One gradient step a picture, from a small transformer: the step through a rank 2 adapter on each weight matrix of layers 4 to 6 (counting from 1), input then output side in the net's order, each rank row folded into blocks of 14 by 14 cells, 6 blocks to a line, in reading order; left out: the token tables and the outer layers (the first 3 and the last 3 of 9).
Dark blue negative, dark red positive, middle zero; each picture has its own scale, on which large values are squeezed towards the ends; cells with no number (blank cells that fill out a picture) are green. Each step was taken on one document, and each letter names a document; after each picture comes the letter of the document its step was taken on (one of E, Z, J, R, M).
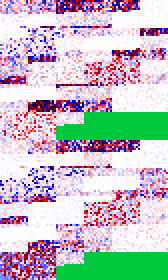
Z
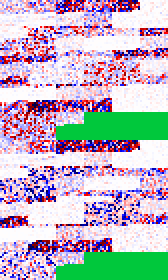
Z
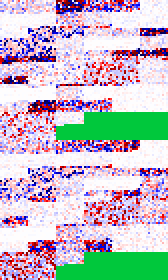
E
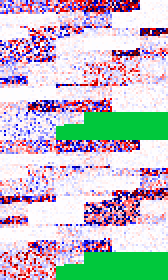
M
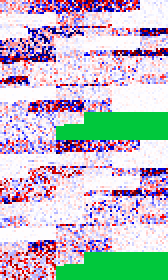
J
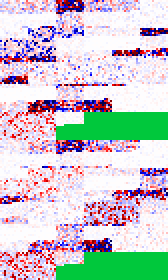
E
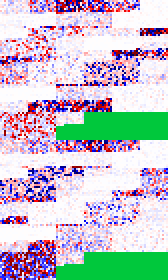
Z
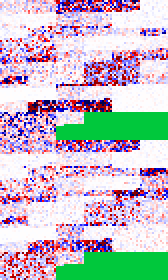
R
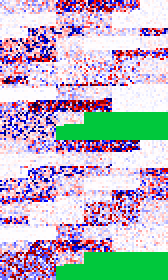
R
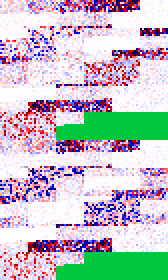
Z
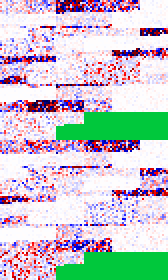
Z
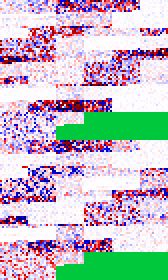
R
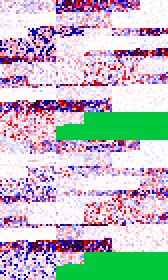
R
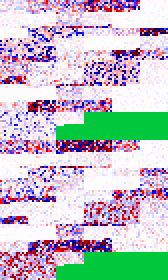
R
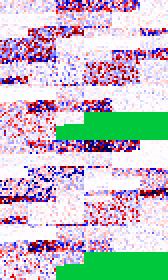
E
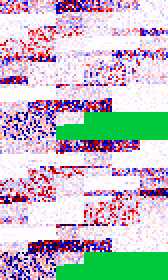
J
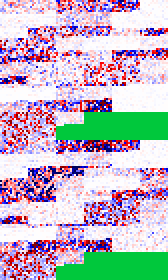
R
